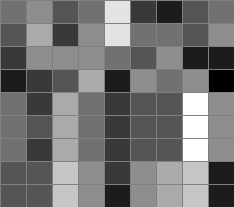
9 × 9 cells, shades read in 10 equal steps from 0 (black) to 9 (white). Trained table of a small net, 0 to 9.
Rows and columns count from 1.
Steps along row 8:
same up down down up up up down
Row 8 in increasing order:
1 2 3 3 5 5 6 7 7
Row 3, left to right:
2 5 5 5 4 3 5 1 1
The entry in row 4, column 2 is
2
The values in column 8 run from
1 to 9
